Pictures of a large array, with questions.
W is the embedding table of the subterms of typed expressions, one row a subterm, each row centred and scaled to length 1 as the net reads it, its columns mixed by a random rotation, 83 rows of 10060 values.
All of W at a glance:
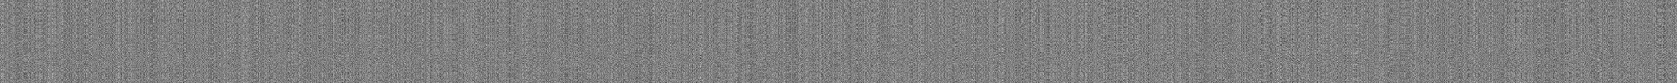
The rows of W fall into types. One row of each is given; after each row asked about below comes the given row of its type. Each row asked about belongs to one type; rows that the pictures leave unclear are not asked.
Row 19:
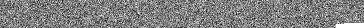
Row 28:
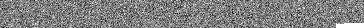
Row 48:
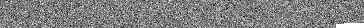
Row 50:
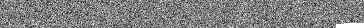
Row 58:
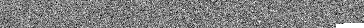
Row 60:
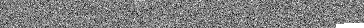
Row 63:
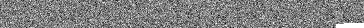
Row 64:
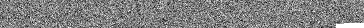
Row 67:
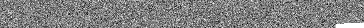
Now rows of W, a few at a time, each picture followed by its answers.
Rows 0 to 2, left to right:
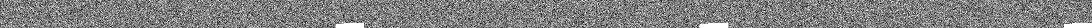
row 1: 67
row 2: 48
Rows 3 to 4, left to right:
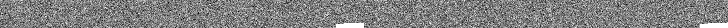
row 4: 19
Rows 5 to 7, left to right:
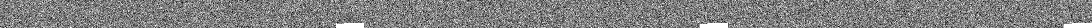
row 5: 28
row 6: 63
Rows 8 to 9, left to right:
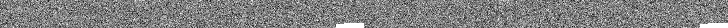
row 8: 60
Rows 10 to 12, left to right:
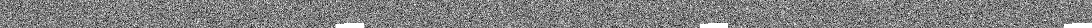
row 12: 60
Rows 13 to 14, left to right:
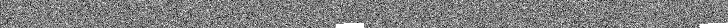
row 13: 63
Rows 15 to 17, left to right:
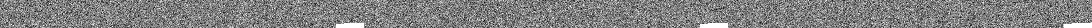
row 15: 50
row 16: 58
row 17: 67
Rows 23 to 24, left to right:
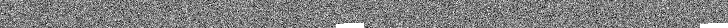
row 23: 19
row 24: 28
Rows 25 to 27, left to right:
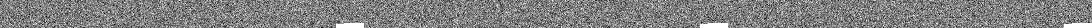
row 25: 64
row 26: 63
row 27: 48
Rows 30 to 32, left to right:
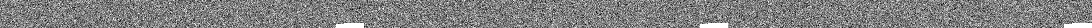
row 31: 19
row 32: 48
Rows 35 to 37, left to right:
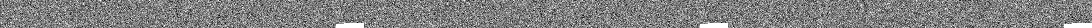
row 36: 63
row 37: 63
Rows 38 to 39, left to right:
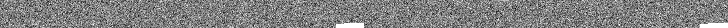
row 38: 50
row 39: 67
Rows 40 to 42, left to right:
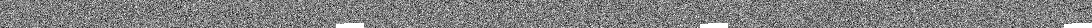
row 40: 28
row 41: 50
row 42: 58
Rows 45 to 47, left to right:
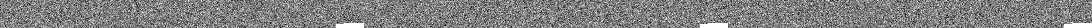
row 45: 63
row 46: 58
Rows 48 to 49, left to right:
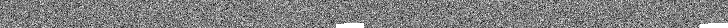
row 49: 67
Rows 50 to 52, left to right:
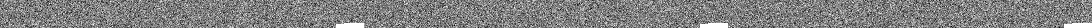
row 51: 48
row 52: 64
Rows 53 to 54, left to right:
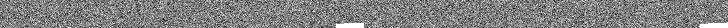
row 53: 64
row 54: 67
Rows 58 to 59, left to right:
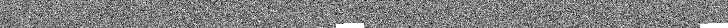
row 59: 28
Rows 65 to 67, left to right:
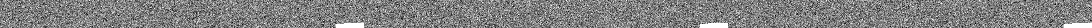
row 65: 67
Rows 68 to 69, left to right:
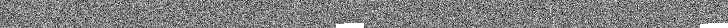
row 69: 19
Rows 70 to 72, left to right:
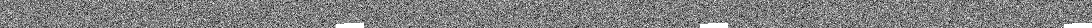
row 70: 67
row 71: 60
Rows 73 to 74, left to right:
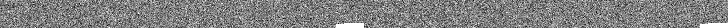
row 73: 19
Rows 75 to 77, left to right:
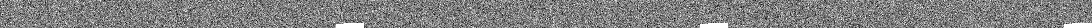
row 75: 63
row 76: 19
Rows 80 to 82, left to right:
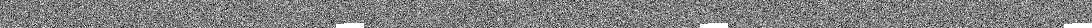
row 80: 48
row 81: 58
